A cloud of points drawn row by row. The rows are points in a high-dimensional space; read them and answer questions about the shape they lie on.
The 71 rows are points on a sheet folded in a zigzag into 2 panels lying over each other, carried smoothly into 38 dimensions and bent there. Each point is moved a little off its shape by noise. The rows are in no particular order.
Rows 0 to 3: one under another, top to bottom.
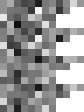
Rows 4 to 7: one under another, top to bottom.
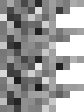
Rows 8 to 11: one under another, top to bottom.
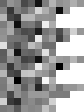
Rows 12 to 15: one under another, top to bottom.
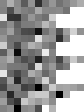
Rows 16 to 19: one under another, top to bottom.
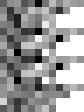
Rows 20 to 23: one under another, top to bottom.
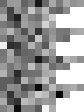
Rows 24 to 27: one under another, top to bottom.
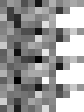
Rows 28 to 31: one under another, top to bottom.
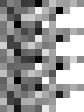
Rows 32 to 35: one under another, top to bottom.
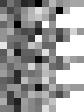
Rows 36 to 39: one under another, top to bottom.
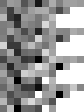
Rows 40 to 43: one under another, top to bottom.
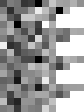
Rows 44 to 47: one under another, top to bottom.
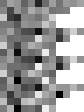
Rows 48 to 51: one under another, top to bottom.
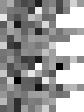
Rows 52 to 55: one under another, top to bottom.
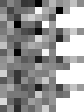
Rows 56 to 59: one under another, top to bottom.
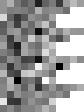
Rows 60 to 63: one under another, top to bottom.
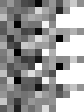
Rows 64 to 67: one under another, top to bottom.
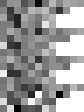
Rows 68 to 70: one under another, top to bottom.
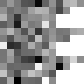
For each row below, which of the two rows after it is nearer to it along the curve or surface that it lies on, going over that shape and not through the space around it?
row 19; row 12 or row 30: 30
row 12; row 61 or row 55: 61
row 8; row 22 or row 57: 57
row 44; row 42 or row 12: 12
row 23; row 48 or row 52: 52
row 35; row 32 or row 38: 38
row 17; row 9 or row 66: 9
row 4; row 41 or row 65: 41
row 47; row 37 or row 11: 37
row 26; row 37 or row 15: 15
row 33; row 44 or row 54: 54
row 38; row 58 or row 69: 58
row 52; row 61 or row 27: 61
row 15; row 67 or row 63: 67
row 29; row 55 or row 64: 64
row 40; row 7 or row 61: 61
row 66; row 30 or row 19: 30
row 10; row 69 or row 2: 69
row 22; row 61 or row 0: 0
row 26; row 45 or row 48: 45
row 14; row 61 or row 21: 61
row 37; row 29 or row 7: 29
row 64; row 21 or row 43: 43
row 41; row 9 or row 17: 17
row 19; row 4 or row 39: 39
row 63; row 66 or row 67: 67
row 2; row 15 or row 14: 14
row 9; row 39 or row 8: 39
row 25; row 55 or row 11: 55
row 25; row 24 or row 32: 32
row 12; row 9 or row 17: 17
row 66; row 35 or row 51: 35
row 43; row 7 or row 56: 7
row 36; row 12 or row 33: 12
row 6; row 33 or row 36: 36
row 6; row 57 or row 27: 57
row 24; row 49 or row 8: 8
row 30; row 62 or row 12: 62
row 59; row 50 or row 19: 50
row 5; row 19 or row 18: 18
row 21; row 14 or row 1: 1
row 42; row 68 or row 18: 68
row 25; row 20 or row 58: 58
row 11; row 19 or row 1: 1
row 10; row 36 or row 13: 36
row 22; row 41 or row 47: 47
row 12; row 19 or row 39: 39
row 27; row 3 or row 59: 3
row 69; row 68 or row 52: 52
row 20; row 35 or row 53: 35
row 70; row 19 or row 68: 68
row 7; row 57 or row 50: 57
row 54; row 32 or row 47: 32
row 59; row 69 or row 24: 69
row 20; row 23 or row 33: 23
